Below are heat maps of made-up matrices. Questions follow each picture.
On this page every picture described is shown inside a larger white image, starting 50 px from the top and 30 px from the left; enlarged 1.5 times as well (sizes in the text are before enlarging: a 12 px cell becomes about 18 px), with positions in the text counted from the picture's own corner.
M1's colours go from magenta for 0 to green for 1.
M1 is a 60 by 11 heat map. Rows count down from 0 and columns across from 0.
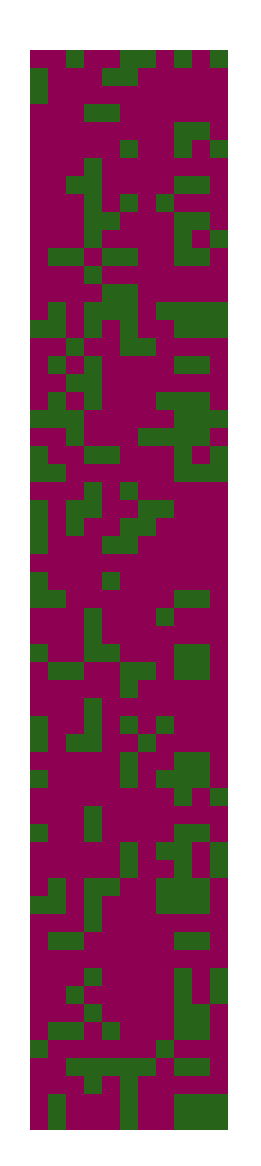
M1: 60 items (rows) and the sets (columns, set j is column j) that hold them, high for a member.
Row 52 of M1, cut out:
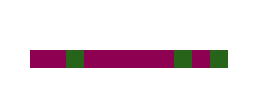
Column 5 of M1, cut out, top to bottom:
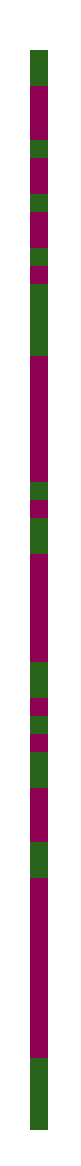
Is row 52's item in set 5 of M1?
no
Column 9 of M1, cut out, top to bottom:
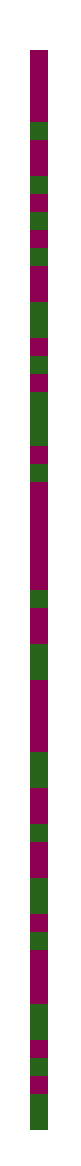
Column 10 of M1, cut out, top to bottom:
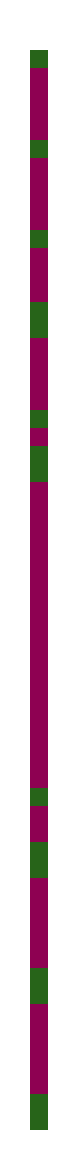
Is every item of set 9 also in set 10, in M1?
no
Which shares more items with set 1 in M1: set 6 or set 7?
set 7
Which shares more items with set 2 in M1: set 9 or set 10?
set 9
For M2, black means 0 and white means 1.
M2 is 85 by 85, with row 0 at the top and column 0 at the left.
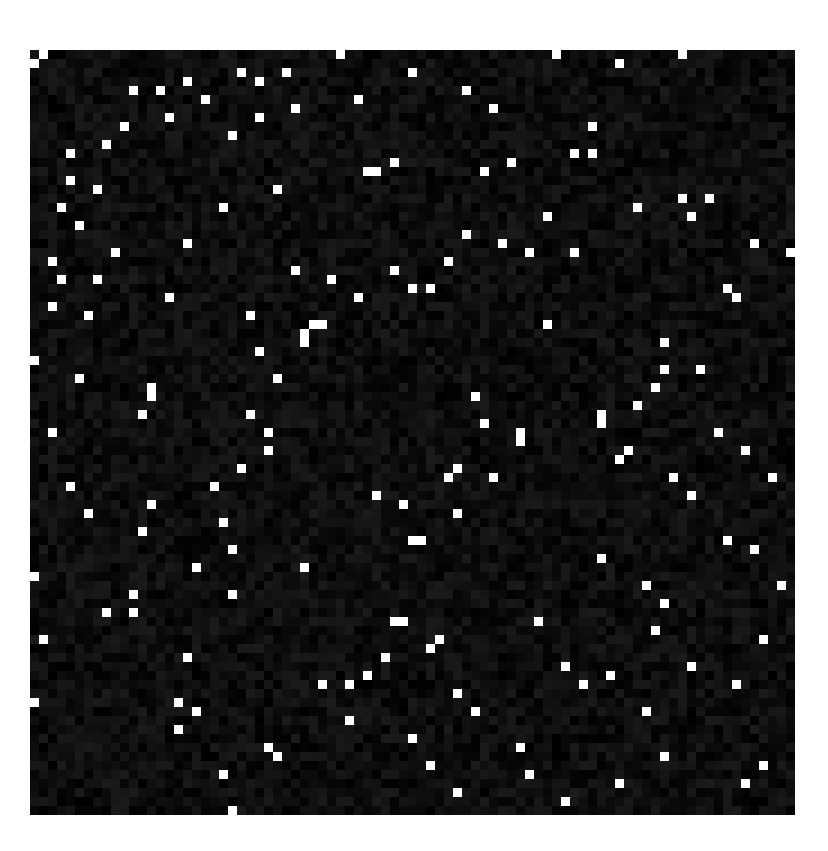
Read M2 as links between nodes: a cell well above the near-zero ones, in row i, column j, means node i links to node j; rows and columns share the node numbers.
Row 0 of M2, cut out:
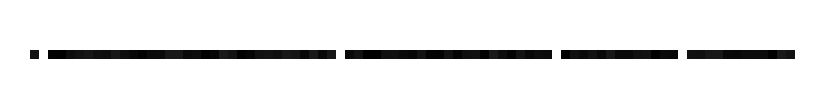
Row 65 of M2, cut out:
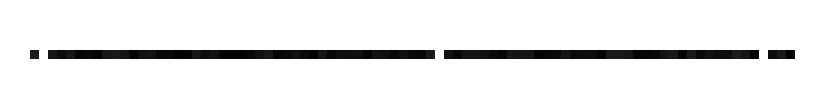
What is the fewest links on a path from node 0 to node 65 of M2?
2
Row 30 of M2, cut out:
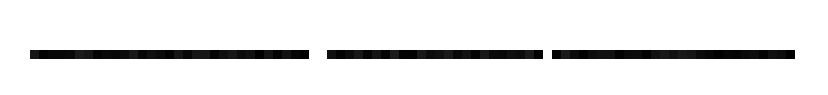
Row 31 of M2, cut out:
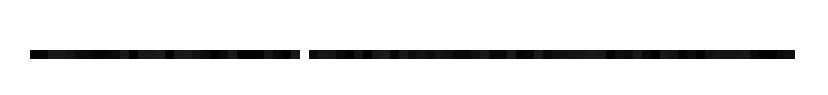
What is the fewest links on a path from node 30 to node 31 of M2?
1
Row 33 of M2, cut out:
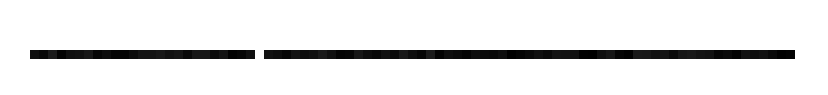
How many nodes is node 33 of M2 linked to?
1
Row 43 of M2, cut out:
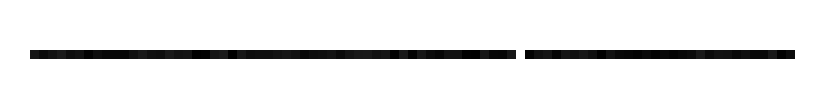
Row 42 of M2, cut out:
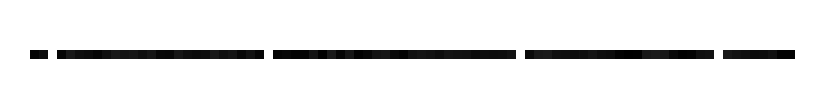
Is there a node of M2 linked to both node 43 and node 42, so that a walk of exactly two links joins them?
yes
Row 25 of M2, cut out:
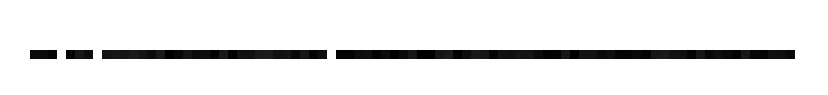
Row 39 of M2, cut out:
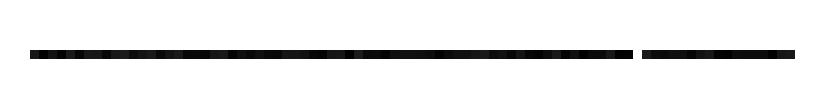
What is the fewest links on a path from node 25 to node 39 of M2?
4
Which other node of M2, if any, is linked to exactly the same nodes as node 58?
node 34
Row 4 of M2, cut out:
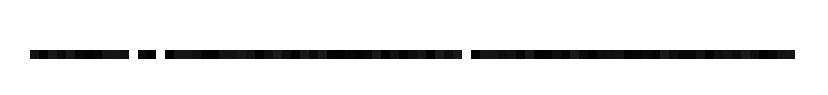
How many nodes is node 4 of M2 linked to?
3
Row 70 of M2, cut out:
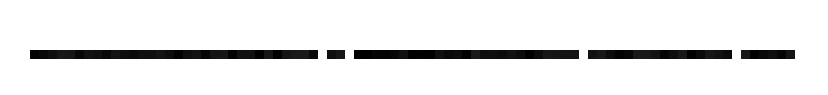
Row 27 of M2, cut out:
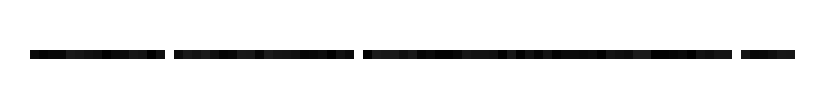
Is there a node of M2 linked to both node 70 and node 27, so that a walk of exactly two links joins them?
yes
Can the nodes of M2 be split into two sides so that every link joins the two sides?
yes
